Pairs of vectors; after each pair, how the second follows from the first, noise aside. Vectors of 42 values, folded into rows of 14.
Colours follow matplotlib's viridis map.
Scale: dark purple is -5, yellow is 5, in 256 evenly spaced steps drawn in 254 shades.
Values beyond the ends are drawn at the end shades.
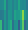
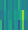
copied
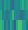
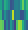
scaled up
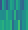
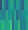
copied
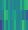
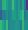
reversed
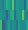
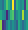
scaled up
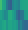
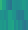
shrunk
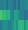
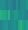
shrunk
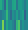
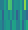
reversed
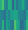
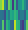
scaled up
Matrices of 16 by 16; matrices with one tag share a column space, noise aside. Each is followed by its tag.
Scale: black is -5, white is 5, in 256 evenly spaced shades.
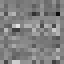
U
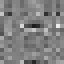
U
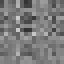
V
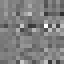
U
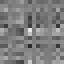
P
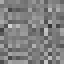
P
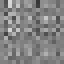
V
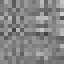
V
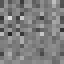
V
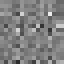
U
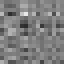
U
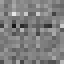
U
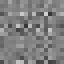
U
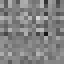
V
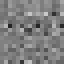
U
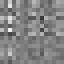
V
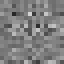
U
